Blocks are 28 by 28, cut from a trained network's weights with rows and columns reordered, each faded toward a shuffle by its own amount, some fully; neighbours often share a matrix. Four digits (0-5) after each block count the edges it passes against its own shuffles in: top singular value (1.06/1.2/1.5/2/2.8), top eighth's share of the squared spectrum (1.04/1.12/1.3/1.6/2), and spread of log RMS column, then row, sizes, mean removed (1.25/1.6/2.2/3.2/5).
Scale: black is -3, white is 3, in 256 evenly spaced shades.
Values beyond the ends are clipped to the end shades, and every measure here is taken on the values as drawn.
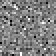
0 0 0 1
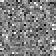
0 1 0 0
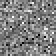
1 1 0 0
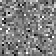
0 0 0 0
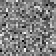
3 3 1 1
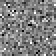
0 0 0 0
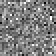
1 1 0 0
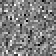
0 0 0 0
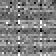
3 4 2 0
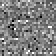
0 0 0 0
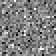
0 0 0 0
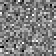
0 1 0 1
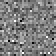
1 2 0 0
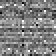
3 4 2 0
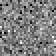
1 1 0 0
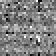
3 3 2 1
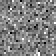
0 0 1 0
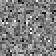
0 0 0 0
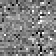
2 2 1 0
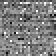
2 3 1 0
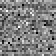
1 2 0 0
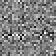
3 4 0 2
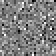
1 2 1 0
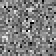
1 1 1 0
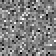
1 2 1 0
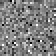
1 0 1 0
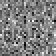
1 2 1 1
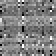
3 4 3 0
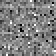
1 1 0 0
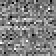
2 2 0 0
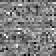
2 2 1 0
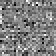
1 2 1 0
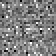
1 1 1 0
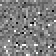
1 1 0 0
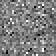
1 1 1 0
